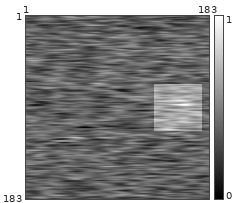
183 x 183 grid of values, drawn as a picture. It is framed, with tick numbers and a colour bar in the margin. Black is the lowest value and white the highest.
The ninth with the highest average is the middle right. An odd patch, higher than its surroundings, sits in the middle right. The grain runs across in streaks.
